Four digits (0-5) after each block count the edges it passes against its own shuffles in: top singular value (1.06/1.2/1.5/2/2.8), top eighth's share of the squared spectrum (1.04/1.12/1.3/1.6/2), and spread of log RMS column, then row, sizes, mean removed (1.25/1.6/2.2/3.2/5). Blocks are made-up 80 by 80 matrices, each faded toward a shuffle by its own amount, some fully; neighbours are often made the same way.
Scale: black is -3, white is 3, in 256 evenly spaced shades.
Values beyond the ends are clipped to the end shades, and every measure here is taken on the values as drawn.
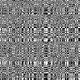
5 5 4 4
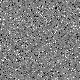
0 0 0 0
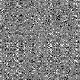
4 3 2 2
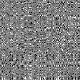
5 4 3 3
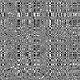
5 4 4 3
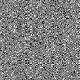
4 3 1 2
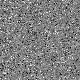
0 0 0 0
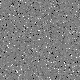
0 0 0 0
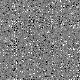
1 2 2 2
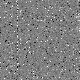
2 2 1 1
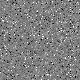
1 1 0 0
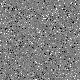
0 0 0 0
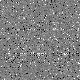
3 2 1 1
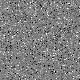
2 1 0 0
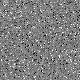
3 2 0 1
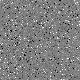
2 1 0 0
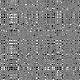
5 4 3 3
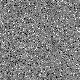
2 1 0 0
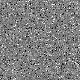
2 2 0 1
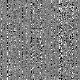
2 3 4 0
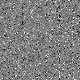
2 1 1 0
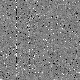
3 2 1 0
